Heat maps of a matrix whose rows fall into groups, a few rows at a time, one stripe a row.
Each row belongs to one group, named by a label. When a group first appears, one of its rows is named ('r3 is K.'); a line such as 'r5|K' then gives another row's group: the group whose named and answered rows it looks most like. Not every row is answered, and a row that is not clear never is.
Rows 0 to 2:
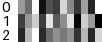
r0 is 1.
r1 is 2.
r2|1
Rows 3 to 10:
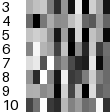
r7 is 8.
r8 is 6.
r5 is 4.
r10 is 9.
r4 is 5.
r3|4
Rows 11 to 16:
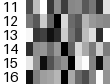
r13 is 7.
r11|1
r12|6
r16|2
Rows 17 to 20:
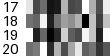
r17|7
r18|1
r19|7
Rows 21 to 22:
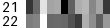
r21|2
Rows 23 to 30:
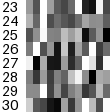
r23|9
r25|9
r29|9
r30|7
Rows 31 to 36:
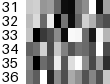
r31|8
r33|5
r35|5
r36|1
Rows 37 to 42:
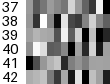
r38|6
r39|4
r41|2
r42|4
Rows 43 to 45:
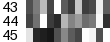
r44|9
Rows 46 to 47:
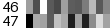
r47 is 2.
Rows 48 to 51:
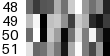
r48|5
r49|8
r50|8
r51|5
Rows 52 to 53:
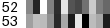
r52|6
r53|4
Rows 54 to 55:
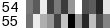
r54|1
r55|4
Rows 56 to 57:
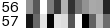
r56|6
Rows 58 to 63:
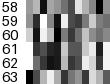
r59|6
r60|6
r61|7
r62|7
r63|2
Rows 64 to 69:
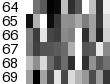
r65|1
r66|1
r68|4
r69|5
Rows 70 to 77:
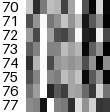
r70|5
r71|9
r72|9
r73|9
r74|1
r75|9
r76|9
